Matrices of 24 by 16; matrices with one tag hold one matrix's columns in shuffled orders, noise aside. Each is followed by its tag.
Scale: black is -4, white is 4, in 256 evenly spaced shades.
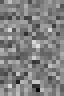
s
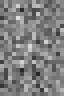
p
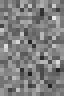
p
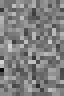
p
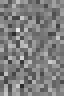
s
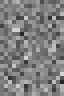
s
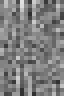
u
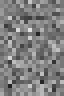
s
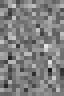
p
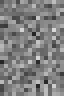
s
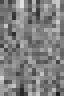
u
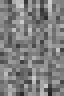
u
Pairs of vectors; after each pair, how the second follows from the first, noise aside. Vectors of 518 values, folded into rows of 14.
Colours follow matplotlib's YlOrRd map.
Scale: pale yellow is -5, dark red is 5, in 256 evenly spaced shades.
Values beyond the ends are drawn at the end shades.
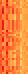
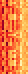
scaled up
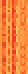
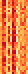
scaled up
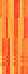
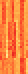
wrapped around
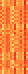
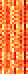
scaled up
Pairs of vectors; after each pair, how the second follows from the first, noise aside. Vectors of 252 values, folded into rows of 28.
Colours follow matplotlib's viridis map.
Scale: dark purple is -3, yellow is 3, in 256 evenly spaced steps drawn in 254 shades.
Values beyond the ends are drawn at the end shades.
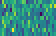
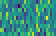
wrapped around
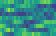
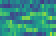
wrapped around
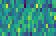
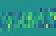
partly zeroed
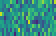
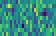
wrapped around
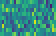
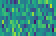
sign-scrambled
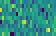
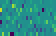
partly zeroed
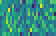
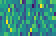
copied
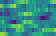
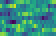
copied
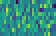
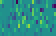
partly zeroed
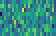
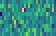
copied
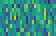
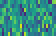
wrapped around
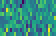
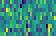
copied
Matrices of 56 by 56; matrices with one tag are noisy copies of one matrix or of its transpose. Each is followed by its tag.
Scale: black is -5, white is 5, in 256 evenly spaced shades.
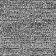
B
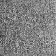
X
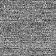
B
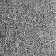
X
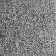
X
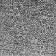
X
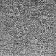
X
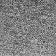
X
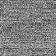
B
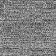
B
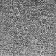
X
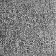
X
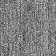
B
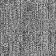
B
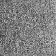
X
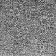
X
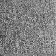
X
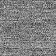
B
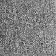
X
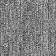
B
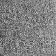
X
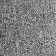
X
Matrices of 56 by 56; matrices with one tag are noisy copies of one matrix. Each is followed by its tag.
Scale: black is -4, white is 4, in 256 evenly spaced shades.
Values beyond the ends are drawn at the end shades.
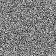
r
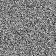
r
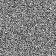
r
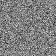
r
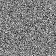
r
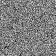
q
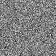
q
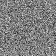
r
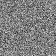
r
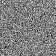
q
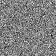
q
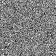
q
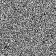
q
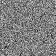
q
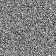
r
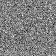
r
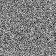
r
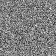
r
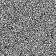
q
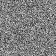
r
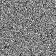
q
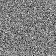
r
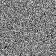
q
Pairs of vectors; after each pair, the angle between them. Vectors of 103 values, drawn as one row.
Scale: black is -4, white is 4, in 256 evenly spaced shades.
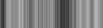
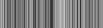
partly opposed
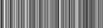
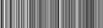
nearly parallel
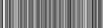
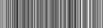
orthogonal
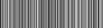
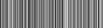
partly aligned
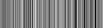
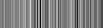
orthogonal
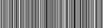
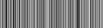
partly opposed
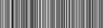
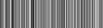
partly aligned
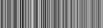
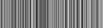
partly aligned
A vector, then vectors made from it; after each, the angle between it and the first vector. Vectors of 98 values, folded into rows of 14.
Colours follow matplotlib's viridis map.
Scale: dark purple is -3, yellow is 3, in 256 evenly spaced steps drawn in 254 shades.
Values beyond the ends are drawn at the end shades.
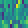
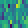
nearly parallel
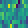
nearly opposite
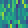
nearly opposite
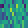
partly aligned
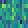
partly opposed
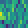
partly opposed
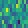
partly aligned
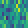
partly aligned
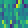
nearly parallel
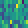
nearly parallel
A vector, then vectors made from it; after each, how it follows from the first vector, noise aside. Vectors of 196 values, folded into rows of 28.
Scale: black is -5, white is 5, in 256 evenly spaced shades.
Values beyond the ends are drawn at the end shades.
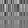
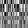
scaled up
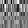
scaled up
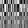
scaled up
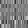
wrapped around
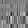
wrapped around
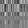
negated
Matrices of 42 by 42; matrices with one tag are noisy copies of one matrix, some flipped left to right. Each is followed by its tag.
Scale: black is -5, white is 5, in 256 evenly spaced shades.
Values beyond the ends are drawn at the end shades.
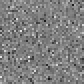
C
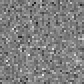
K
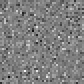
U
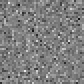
U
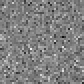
K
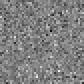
U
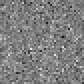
K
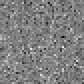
K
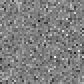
C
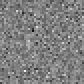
U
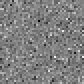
C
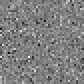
C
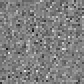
U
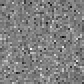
K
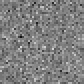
K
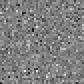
U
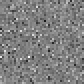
C
